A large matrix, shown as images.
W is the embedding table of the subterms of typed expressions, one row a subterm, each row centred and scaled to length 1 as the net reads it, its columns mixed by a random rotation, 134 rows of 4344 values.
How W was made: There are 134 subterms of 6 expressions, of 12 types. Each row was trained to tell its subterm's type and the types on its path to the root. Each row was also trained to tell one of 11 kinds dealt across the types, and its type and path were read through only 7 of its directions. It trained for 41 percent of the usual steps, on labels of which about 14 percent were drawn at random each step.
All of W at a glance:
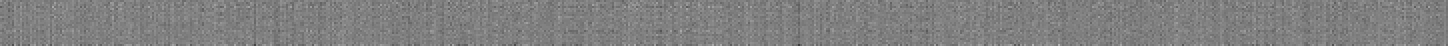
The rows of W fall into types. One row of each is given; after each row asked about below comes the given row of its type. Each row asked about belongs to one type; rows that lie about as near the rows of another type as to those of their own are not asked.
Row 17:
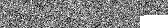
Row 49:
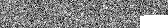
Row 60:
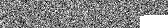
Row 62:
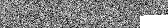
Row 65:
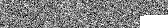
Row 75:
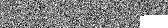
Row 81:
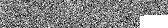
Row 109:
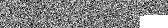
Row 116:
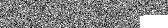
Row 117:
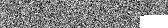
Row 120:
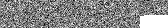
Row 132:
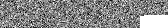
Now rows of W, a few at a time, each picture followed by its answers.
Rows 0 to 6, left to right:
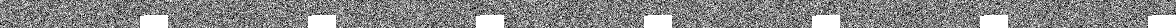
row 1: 132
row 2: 17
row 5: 132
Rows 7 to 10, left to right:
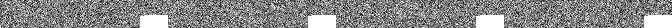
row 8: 49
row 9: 17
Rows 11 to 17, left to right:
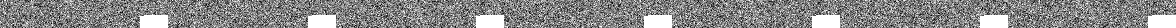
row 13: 60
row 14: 132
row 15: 60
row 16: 75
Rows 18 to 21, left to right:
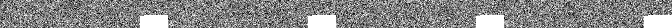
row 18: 109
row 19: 109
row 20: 116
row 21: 109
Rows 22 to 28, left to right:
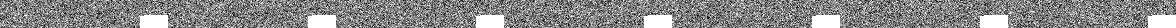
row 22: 109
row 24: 49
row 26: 17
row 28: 60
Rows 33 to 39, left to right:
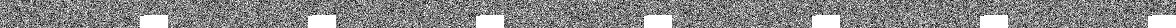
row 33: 117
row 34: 60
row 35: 62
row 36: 116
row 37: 65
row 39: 49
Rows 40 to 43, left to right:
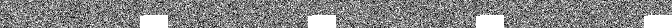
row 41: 109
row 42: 49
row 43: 62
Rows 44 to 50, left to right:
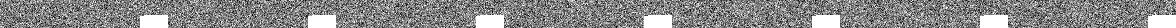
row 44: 132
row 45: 62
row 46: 116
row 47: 117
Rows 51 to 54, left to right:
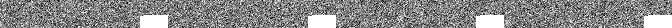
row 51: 17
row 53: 60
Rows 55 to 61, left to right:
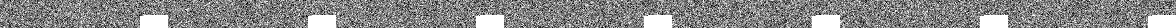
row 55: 65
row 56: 62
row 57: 75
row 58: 49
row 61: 109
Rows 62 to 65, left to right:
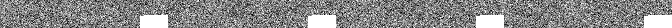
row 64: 132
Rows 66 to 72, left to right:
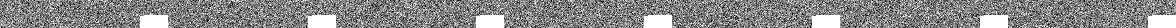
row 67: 117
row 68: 17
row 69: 117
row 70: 132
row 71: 81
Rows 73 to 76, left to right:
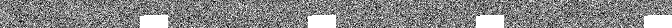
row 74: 17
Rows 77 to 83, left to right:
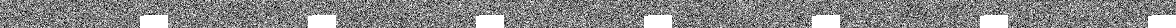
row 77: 132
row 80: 120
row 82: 62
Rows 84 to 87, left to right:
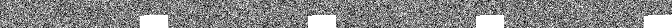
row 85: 17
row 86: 65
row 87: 117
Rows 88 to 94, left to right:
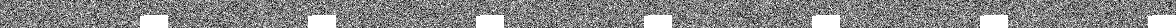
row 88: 120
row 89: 132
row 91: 49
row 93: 49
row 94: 109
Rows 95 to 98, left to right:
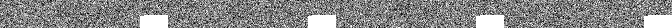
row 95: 109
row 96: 116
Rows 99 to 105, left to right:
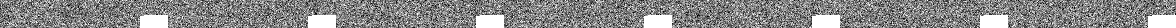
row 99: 116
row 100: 75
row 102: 62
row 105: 65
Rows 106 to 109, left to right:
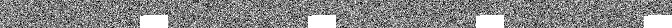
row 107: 17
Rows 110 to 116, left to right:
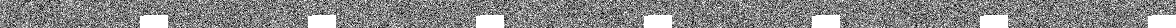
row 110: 17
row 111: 132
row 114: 117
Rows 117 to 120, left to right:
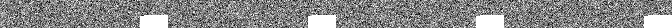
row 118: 65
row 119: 116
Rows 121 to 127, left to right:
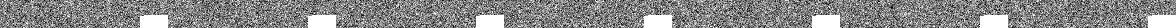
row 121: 17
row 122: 60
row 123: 81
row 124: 62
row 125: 132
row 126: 65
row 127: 109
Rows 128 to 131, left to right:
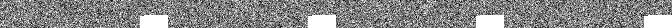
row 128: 109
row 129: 117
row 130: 62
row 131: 65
